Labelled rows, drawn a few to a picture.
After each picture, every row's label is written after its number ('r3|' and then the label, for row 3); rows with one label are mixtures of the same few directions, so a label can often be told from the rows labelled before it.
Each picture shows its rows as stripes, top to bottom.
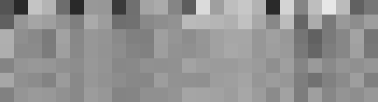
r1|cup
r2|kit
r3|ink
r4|ink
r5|kit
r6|ink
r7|kit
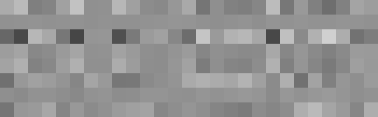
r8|cup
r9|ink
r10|cup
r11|cup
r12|cup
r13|kit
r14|cup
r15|ink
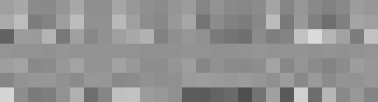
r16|cup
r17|cup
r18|ink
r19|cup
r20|cup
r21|kit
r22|kit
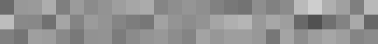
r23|ink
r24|ink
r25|cup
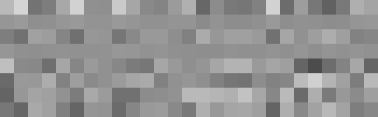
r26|cup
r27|cup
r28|cup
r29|kit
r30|ink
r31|ink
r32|kit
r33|cup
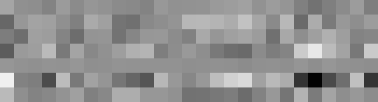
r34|ink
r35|kit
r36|cup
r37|ink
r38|kit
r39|ink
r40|kit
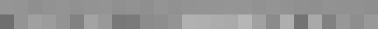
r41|ink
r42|kit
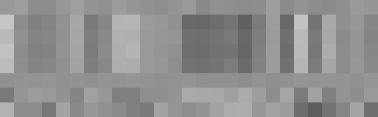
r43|cup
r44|kit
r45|kit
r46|kit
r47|kit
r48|ink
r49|kit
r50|ink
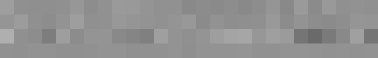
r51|kit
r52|cup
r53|ink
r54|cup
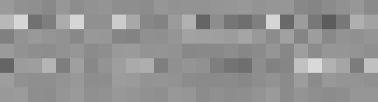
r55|ink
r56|cup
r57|kit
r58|kit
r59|ink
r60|kit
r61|cup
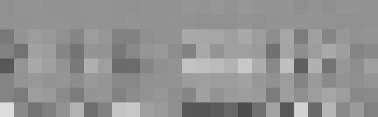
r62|kit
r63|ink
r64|kit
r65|cup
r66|kit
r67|kit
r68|cup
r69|kit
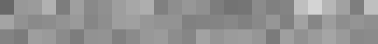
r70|ink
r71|kit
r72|cup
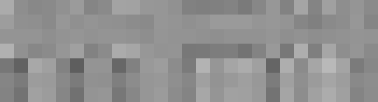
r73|kit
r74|ink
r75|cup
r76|kit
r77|cup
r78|cup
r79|cup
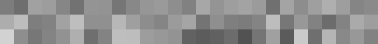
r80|cup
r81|cup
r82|kit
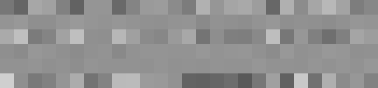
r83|cup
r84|cup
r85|cup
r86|cup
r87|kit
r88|kit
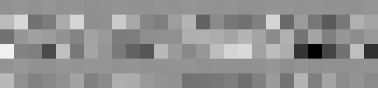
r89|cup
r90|cup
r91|kit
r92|ink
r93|cup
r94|kit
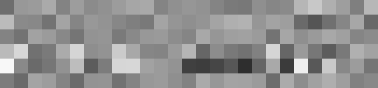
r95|ink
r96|ink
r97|cup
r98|cup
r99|kit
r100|cup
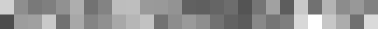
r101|kit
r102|ink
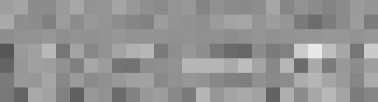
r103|cup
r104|ink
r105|ink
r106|ink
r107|kit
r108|ink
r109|cup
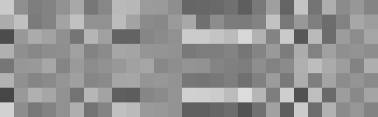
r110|kit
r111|cup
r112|kit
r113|kit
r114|ink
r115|kit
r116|kit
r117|kit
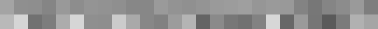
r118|ink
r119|cup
